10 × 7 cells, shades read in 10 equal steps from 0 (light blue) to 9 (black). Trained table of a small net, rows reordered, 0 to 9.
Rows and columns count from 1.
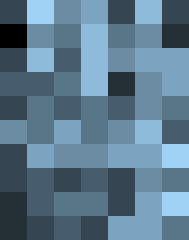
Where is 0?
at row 1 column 2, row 7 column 7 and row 9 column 7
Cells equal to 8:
0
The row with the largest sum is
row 8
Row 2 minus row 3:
3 2 -1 0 1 1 5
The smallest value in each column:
3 0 2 1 2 1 0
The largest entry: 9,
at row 2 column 1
